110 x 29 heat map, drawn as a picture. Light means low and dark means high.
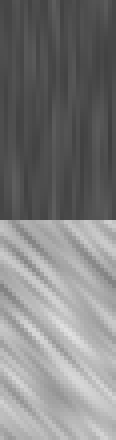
The table splits into 2 rows of 1 panel. Panel 1,1: high, streaked downward, faint in contrast. Panel 2,1: low, slanting down to the right.
